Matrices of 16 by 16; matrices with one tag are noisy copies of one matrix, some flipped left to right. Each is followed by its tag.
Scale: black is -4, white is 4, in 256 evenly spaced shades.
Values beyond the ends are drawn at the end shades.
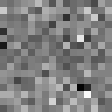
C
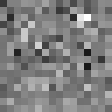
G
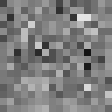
G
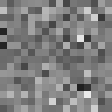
C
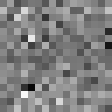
C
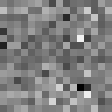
C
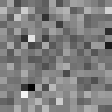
C
